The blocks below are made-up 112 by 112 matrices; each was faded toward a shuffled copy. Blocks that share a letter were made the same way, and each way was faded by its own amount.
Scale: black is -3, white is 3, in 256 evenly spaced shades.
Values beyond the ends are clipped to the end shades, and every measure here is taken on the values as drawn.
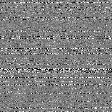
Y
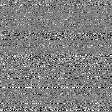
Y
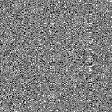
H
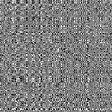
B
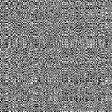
B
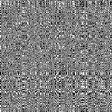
B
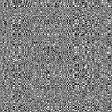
B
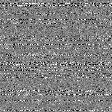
Y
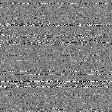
Y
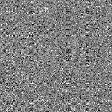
H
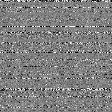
Y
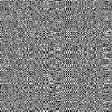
B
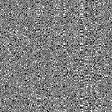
H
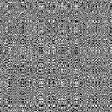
B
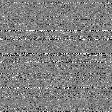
Y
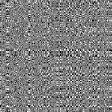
B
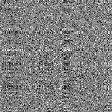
H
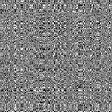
B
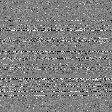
Y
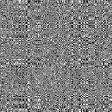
B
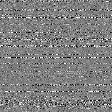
Y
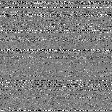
Y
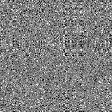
H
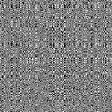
B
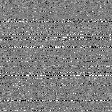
Y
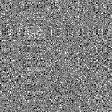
H
